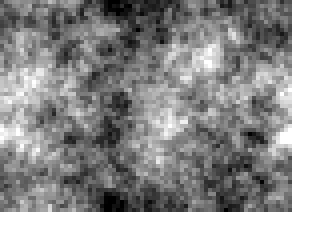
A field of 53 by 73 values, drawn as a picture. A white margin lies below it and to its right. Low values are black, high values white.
Overall the values sit about 50% of the way up the scale. The texture is blotchy. There is no overall slope. The histogram is bell-shaped.
